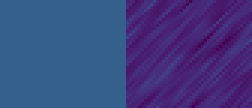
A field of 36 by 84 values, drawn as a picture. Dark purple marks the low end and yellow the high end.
It is made of 1 by 2 panels. Panel 1,1: low, flat. Panel 1,2: very low, slanting up to the right, faint in contrast.
